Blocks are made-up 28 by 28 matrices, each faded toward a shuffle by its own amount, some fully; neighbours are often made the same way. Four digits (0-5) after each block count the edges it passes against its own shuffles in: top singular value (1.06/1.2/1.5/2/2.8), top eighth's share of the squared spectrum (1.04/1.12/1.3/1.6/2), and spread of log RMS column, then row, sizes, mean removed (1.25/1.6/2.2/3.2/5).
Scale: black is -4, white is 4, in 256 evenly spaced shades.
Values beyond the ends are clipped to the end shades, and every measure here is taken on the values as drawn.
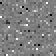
0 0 0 0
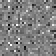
3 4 1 1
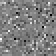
1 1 0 0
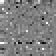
3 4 1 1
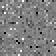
1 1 0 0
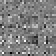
3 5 2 2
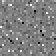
0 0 0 0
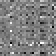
3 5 2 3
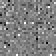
2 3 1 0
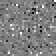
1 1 0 0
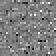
0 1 0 1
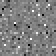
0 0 0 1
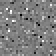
0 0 0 0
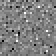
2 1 0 0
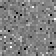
1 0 0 0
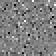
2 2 0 0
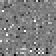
2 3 0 1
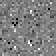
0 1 1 0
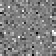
3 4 2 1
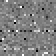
2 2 0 1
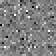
0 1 1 0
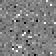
0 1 0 0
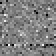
2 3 0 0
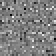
1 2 0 2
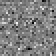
1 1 0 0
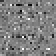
2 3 0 2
